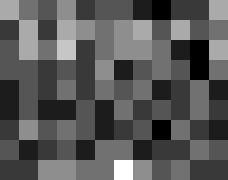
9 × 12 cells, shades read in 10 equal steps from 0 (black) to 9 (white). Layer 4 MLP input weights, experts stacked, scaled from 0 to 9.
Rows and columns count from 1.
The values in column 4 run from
1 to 7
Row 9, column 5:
4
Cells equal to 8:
0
